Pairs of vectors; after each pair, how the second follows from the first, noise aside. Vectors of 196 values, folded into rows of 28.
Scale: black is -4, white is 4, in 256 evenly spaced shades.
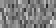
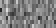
shuffled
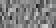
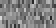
shuffled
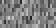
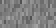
shrunk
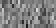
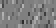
partly zeroed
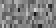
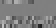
partly zeroed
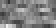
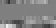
partly zeroed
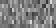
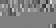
partly zeroed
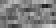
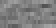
shrunk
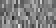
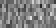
shuffled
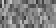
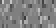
partly zeroed
